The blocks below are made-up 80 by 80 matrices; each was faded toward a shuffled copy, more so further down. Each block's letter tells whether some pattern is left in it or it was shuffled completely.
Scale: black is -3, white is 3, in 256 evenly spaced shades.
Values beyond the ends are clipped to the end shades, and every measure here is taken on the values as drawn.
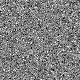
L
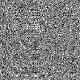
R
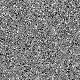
L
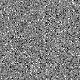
R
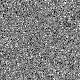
L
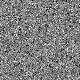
L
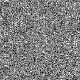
R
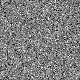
L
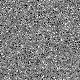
L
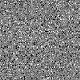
R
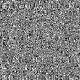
R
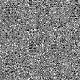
R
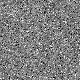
L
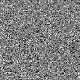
R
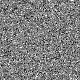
L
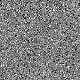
R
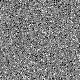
L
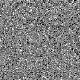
R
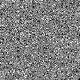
R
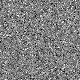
L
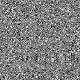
R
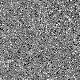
L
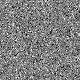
L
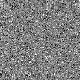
R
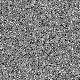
L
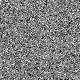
L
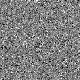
R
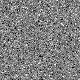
L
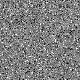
R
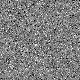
L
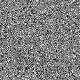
R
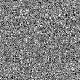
R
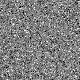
L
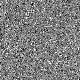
L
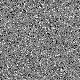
L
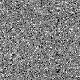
R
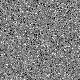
L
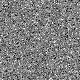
L
